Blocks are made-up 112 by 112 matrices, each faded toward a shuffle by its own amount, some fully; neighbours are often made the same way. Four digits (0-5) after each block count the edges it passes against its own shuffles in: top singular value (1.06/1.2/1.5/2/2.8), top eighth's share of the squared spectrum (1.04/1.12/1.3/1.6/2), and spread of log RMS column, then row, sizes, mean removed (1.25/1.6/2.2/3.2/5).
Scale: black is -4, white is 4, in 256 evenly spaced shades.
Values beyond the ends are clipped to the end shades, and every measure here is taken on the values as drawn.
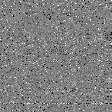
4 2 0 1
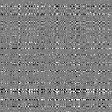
5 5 3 4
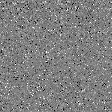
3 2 0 1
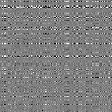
5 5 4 4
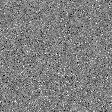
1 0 0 1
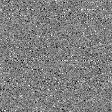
2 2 0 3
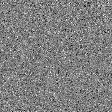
1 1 0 2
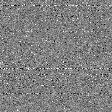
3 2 0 3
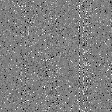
4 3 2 1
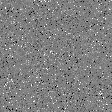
1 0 0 0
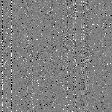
4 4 3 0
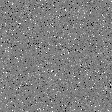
0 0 0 0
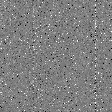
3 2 1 0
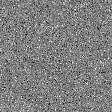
0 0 0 0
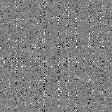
2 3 3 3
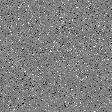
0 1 0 0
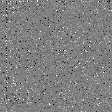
2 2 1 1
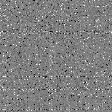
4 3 1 2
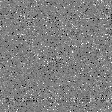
3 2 0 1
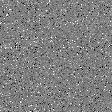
3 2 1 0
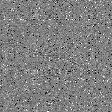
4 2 1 1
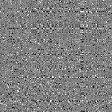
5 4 2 3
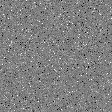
1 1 0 0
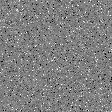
1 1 0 0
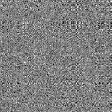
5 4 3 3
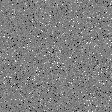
0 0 0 0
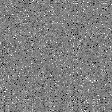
3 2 1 1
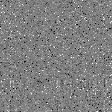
3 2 0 0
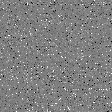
3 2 0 1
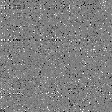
4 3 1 1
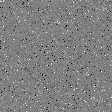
2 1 0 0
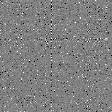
4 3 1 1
